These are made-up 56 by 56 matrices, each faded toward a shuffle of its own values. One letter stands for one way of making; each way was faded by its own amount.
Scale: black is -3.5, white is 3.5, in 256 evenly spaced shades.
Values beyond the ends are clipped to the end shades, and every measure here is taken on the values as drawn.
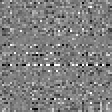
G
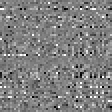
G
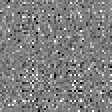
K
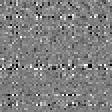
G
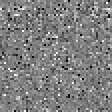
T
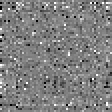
K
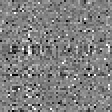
K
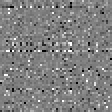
K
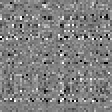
G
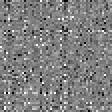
K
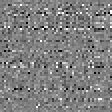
G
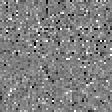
T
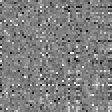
K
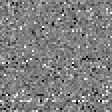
T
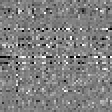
G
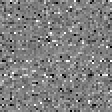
T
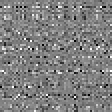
G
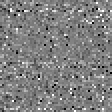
T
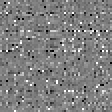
K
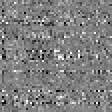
G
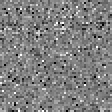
T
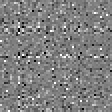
K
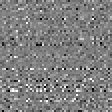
G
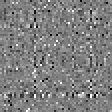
K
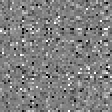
K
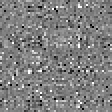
K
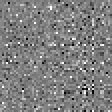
K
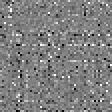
K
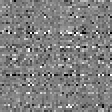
G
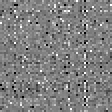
K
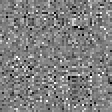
K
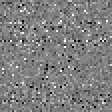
T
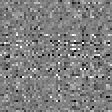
G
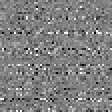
G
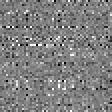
G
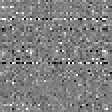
G
